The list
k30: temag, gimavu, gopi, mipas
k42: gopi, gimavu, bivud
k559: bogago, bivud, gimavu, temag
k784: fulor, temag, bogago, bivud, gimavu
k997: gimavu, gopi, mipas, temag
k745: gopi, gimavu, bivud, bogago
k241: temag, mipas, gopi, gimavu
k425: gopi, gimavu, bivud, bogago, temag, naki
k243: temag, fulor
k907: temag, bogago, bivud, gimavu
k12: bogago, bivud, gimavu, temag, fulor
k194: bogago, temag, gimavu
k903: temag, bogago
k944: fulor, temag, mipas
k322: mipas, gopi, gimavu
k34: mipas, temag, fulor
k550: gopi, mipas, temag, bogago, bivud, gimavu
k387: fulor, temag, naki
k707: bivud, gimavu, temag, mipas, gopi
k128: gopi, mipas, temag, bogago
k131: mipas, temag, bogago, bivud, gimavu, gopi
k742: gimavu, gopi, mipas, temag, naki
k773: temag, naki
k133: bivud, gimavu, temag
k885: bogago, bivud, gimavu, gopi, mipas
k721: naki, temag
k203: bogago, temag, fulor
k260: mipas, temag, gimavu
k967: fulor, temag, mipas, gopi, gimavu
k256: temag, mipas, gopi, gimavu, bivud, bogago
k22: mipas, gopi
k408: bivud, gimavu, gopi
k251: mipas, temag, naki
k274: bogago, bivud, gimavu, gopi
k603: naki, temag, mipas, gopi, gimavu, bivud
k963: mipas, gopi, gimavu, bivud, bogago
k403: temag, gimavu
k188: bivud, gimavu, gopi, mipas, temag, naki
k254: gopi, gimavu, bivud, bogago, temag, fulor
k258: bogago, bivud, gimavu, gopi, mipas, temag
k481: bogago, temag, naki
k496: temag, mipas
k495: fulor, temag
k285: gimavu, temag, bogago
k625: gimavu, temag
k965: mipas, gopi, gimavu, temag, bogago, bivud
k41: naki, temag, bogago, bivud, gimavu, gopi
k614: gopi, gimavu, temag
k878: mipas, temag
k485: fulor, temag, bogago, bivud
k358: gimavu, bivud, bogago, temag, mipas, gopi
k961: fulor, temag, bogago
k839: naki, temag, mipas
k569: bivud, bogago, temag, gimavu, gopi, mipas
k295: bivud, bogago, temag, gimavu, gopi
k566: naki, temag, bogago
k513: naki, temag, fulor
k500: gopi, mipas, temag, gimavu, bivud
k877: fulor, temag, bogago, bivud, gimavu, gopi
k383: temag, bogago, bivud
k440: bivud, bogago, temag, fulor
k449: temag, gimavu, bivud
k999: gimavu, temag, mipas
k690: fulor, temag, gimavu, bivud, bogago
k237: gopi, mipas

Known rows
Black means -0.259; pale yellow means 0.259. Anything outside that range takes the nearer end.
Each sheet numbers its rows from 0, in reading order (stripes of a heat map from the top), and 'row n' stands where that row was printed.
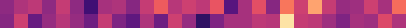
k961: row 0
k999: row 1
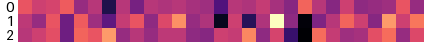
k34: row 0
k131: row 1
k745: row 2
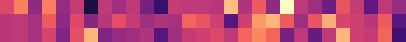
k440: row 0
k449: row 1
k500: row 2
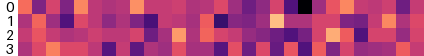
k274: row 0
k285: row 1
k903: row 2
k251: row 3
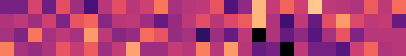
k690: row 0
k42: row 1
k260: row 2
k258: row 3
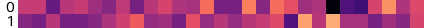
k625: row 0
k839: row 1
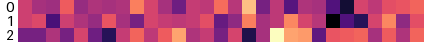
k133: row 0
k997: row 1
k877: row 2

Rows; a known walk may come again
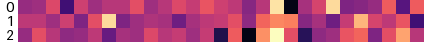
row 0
k566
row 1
k500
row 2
k965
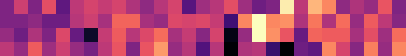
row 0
k30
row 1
k603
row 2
k877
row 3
k22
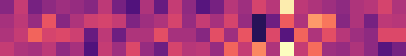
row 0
k999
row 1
k496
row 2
k251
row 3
k513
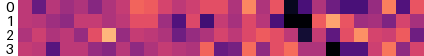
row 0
k721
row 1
k885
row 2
k42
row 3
k625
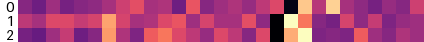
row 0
k839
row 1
k907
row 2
k967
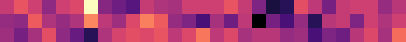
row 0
k128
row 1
k322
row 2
k495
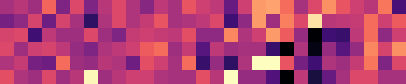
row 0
k449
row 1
k690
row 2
k997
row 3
k878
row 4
k358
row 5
k614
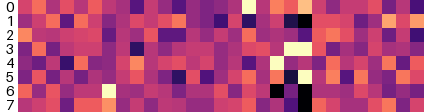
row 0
k254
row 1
k963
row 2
k12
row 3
k742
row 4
k41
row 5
k569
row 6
k194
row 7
k745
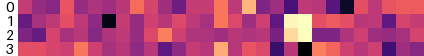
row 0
k133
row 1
k387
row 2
k784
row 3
k481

